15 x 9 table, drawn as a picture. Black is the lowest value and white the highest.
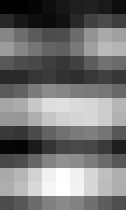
Calmest part: top middle. Stripes: horizontal, repeating 3 times. Ninth with the highest average: bottom middle.
